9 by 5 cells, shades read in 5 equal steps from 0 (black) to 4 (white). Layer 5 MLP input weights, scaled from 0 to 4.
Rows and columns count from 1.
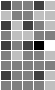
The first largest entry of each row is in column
5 1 2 2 5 2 1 5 5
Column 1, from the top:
1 3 1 2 1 2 2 1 2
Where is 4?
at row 5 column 5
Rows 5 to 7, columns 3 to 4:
1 0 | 2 2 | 2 2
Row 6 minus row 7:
0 1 0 0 1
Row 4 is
2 3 3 2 2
